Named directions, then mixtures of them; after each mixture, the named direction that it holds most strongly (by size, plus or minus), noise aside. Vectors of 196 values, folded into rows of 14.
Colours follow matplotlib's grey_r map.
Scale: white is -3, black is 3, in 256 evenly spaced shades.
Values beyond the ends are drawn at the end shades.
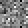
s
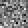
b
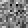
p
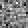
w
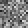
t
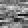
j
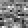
j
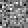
w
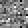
s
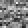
j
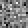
w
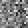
p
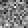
t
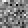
p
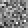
b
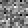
s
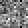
s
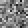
p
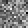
t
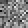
t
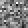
p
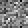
s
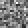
p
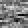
j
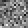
b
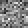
s
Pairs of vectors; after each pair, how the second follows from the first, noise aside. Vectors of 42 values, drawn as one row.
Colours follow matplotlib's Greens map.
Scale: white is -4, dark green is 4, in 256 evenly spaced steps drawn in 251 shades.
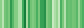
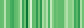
shuffled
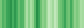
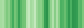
reversed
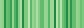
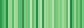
shuffled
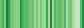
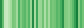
reversed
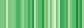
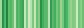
reversed
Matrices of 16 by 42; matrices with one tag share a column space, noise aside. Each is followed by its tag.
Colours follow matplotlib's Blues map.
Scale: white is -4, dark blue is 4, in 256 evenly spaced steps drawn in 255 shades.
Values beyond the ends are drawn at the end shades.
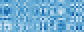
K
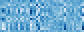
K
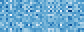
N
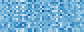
N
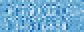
K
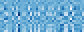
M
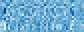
K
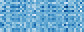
N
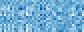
M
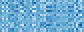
N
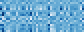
M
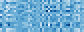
N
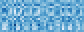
K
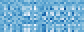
M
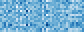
N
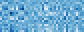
M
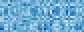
K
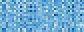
N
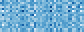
N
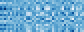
M
